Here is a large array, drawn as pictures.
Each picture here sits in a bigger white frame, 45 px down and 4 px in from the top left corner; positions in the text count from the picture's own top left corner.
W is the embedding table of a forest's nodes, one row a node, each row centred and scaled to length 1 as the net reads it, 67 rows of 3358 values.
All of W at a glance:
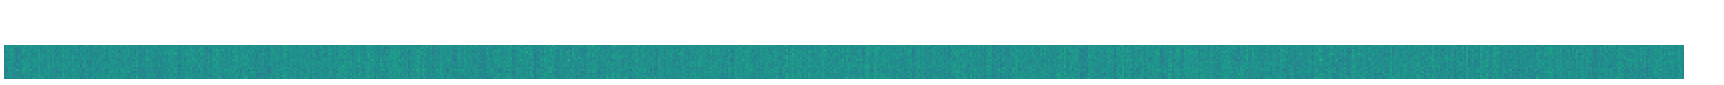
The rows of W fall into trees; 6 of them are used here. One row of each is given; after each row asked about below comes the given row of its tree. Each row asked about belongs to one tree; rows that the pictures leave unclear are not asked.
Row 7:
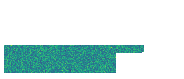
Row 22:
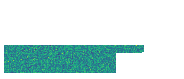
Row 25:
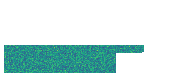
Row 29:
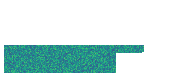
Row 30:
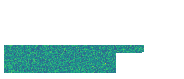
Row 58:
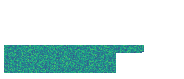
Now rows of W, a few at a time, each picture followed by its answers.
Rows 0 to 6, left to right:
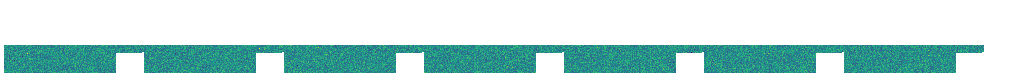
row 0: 25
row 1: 22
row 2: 30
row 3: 58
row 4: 22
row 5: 7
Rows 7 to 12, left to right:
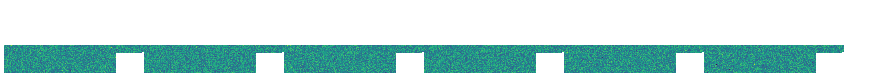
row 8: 29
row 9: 30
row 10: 29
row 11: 22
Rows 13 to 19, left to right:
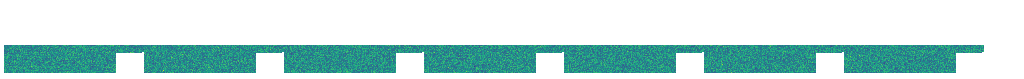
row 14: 29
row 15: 29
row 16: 22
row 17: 22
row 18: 7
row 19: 7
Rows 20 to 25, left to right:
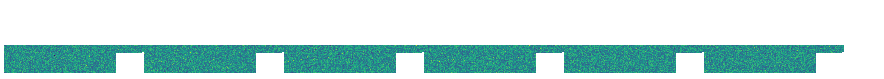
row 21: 30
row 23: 58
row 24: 58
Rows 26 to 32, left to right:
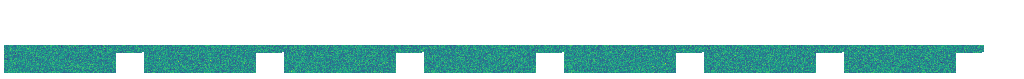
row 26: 30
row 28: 29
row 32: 22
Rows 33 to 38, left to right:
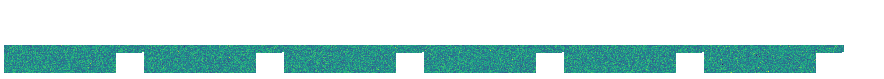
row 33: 29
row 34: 7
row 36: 25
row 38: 7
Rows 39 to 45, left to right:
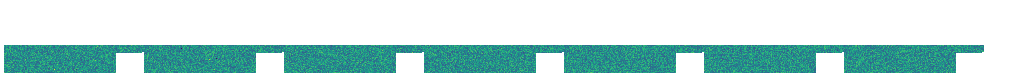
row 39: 58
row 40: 29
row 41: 25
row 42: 58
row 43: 29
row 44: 22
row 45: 29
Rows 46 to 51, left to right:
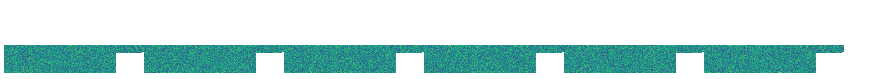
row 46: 25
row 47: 22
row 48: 58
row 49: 58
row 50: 22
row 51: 58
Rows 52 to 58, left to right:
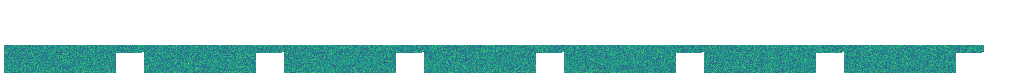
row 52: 22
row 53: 22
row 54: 22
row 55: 29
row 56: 25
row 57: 29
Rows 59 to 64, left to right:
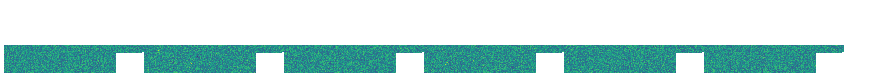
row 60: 22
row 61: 58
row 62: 29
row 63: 25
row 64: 29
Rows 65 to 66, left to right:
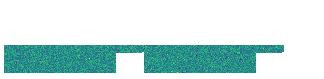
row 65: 58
